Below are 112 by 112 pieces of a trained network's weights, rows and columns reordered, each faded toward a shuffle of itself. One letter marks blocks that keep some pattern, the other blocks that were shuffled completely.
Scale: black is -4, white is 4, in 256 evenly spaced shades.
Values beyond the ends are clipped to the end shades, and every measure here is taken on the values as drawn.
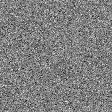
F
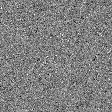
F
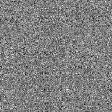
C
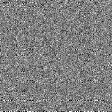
C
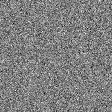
F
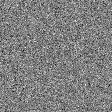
F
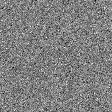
F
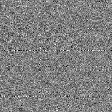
C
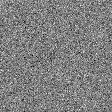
F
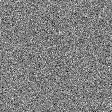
F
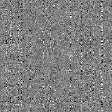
C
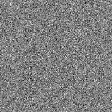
C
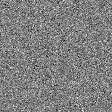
F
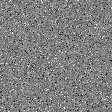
F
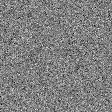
F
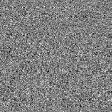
C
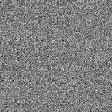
C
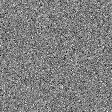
F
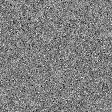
F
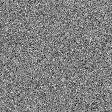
F
